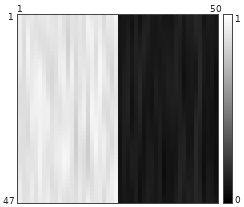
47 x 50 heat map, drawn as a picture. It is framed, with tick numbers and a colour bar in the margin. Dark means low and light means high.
It is made of 1 by 2 panels. Panel 1,1: very high, streaked downward, faint in contrast. Panel 1,2: very low, streaked downward, faint in contrast.
